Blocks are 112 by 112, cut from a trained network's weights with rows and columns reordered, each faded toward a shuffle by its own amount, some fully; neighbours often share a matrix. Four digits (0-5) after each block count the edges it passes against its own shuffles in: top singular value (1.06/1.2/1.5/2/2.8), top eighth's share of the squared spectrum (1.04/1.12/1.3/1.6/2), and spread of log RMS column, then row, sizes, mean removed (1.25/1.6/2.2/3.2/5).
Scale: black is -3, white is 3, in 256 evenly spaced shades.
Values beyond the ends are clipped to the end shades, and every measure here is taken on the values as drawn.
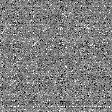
3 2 2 0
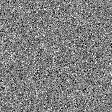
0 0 0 0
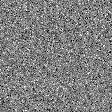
0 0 0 0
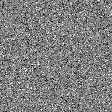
1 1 0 0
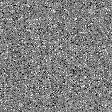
1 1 0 1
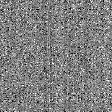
2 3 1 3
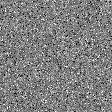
0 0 0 0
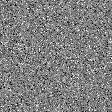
0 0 0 0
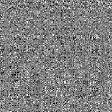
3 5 3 3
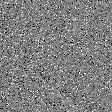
0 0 0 0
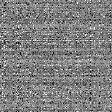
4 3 3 2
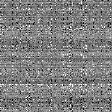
4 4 4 2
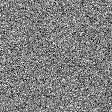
1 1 0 0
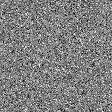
1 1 0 0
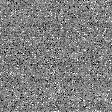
1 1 1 0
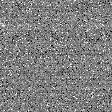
2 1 1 0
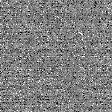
3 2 2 1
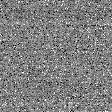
2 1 1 0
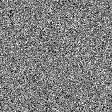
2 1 0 0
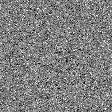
1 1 0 0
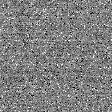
2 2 1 0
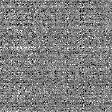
3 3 3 1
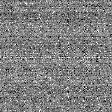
3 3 3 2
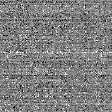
3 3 3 2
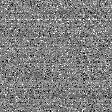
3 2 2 1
